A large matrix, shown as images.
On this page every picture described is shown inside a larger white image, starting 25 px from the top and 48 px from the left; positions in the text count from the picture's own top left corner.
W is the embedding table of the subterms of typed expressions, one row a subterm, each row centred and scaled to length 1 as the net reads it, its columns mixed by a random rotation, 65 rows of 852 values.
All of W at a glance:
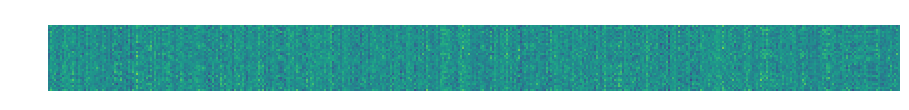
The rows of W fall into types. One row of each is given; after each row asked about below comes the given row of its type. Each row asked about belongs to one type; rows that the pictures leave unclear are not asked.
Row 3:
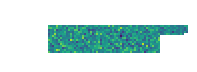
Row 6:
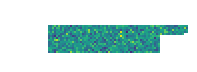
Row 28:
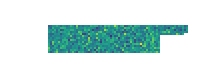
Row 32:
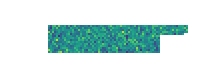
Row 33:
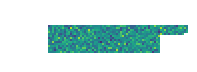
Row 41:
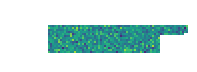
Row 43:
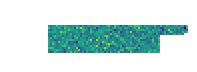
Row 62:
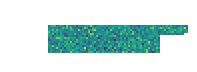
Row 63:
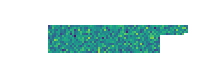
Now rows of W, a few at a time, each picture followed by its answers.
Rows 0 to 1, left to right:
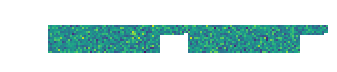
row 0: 41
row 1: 62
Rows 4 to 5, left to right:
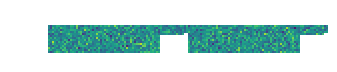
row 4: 28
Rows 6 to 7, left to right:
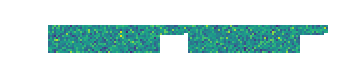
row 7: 62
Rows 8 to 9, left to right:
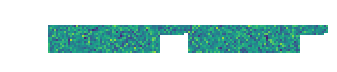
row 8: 3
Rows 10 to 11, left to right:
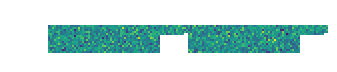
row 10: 63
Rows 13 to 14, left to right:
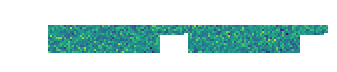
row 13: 33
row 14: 32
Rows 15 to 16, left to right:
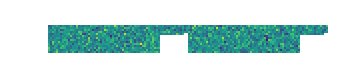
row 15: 28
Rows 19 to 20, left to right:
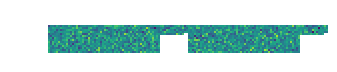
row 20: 6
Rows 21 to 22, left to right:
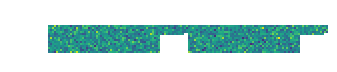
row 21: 6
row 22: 63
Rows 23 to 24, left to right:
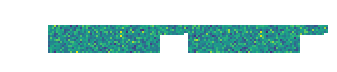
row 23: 6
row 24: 6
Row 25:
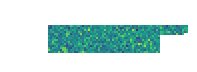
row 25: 28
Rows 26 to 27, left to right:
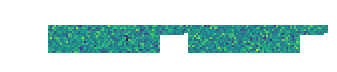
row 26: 32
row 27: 33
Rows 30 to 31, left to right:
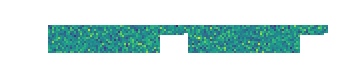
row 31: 33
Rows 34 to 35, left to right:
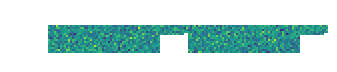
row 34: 43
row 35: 32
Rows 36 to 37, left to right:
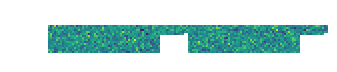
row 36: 32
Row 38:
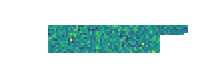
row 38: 3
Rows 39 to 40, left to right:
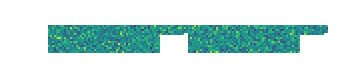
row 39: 33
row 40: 6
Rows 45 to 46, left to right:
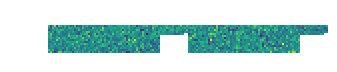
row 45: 32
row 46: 3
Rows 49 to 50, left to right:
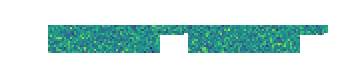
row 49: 33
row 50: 28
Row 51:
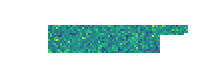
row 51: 32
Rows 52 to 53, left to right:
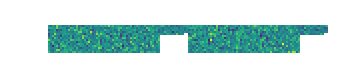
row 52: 3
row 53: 3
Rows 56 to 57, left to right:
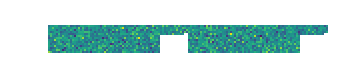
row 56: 63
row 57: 62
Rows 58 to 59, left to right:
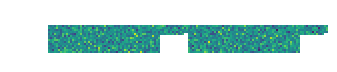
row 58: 41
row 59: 28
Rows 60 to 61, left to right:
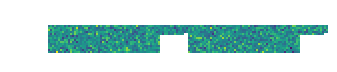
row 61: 33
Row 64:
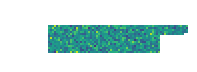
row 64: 6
